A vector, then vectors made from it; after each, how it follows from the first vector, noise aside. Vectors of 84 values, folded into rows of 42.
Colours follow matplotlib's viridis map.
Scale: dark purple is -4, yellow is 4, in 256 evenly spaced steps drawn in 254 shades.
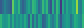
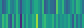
wrapped around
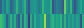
wrapped around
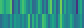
negated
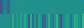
partly zeroed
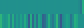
partly zeroed
